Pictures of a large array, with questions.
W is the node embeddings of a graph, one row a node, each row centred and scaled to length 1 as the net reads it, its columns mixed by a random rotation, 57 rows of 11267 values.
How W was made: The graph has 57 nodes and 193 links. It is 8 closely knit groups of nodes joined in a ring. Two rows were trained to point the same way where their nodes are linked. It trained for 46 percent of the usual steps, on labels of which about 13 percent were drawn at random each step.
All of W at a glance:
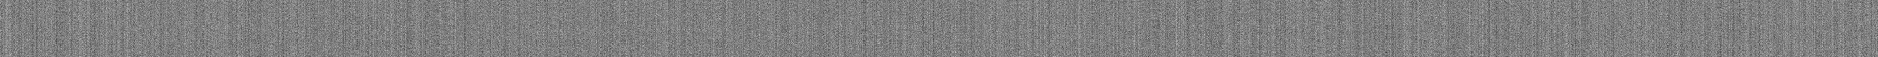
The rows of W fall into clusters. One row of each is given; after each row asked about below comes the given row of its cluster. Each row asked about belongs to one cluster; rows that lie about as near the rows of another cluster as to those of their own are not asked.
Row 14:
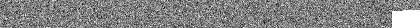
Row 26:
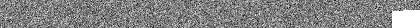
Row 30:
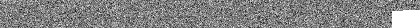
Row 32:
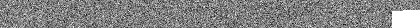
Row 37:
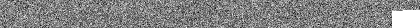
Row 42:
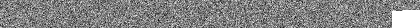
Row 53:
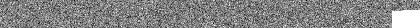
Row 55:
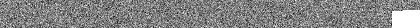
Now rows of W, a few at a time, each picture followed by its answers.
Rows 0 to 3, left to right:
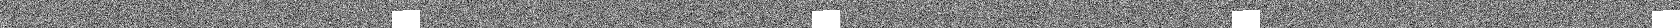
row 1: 30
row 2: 37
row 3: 26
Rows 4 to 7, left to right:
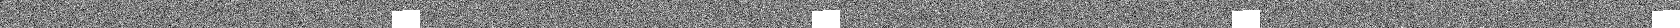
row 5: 55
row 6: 37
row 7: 26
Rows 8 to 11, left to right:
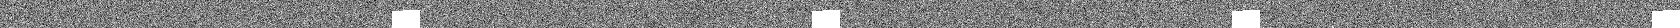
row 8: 30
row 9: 32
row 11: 55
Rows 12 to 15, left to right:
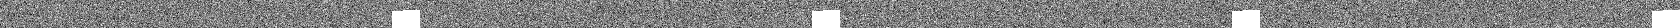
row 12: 55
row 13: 37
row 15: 53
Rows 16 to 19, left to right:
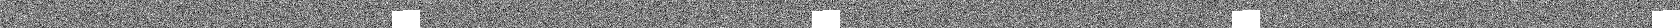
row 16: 37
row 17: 42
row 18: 30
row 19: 37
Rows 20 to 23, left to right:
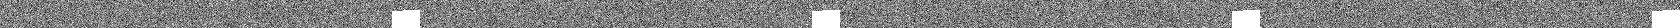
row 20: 32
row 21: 42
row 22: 55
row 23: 42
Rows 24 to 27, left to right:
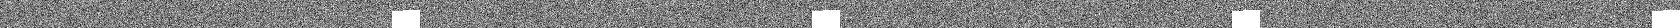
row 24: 42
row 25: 26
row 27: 32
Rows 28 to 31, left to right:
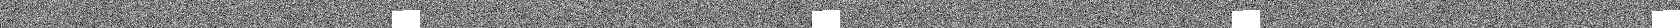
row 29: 14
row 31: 37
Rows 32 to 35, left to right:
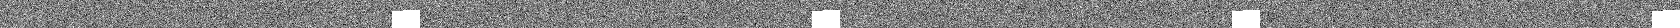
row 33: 53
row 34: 37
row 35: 55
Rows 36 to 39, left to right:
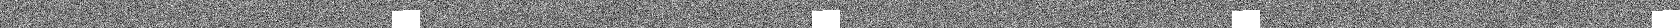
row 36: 26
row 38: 26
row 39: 53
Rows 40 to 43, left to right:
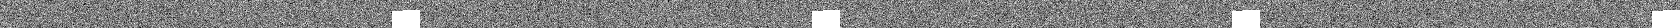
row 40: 55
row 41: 55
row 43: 55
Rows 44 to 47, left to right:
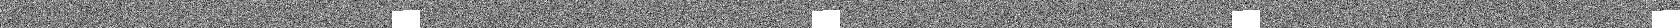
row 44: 26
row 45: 42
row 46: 42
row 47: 53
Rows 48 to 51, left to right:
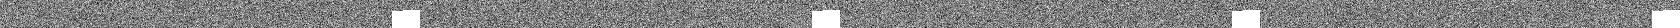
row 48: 37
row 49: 42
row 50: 14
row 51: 26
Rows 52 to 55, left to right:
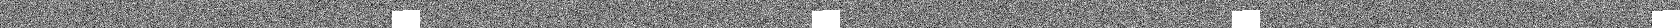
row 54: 42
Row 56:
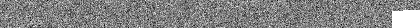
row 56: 26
